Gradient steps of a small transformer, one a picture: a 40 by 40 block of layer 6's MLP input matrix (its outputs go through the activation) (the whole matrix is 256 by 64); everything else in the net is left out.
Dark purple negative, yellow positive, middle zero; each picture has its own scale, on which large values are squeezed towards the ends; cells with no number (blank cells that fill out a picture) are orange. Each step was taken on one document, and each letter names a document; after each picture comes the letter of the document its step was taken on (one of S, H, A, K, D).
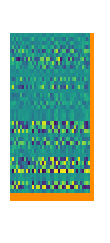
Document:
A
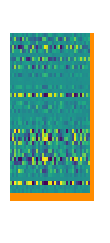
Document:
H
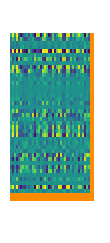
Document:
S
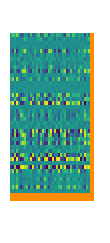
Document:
S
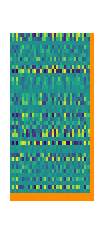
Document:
S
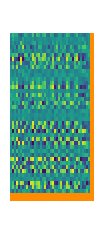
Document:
A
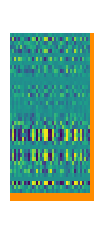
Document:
H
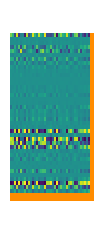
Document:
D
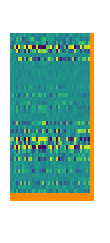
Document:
D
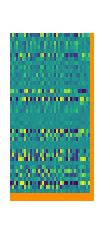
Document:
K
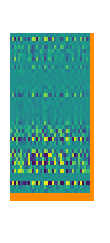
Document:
H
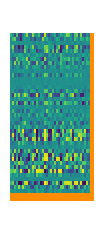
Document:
H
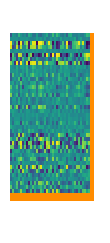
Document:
D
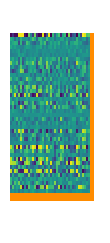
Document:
K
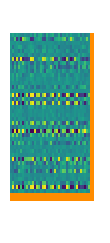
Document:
A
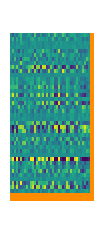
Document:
A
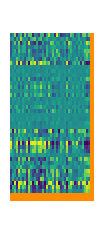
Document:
D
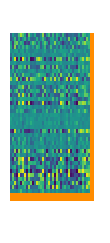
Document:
K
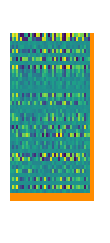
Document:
S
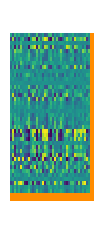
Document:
H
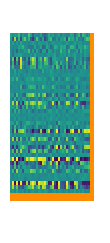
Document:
A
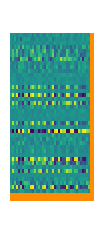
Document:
A
